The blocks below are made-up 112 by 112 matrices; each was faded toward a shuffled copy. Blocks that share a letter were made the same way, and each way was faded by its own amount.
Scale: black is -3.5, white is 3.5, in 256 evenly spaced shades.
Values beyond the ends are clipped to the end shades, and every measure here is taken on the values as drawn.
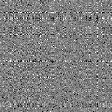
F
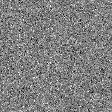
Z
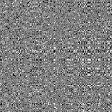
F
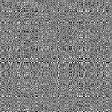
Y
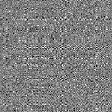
F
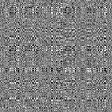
Y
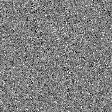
Z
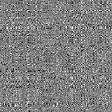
F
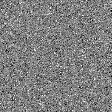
Z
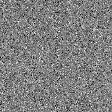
Z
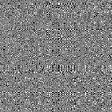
F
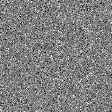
Z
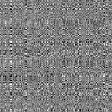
Y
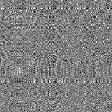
F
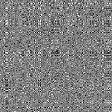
F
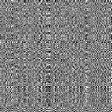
Y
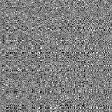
F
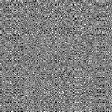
F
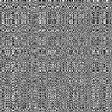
Y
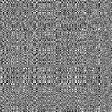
Y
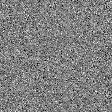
Z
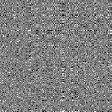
F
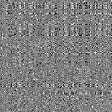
F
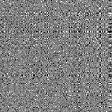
F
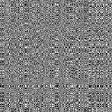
Y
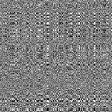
Y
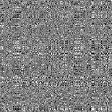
F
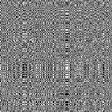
Y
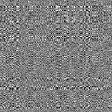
Y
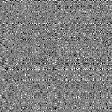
F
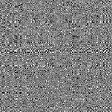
F
